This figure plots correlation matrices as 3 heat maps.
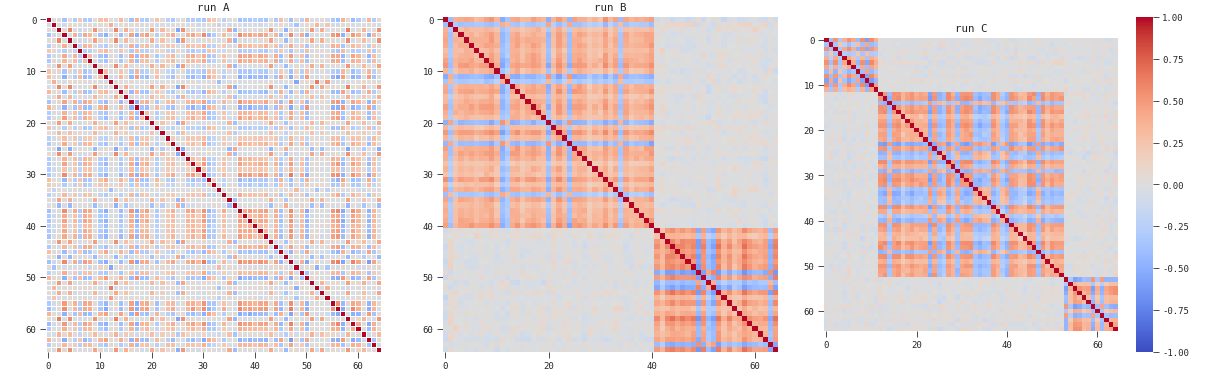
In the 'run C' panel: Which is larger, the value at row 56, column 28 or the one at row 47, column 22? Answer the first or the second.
the first
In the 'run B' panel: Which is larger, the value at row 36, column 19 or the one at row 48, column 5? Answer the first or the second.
the first
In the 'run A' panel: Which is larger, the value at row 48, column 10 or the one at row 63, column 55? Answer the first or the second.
the second
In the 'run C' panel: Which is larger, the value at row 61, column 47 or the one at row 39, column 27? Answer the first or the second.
the first
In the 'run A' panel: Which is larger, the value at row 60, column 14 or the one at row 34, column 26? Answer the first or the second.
the second
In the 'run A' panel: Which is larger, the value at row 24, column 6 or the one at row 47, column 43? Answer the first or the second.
the second
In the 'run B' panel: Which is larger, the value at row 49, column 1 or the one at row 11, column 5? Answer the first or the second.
the first
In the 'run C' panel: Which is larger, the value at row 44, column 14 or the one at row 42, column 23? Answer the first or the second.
the first
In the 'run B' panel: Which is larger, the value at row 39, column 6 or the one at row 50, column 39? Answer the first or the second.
the first
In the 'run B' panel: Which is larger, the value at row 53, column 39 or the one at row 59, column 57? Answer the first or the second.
the second
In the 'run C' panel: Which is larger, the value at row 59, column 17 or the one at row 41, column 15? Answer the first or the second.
the second
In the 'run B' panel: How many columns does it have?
65
